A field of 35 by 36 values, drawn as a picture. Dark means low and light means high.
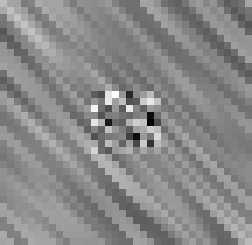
Mirror symmetry: none. Grain: diagonal, down to the right. Roughest part: centre. Odd patch: rougher, in the centre. Histogram: heavy tails on both sides.
